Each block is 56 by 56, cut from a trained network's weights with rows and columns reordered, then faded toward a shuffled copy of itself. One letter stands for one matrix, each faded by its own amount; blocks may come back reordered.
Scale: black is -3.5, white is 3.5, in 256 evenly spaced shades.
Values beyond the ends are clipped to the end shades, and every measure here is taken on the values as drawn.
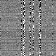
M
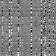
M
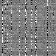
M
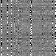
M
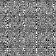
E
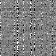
E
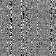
E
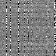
M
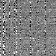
E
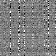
M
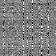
M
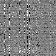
E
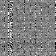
E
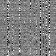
M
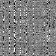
E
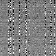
M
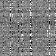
E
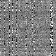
E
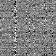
E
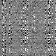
E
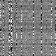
M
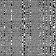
M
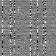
M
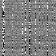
M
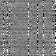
M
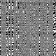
M
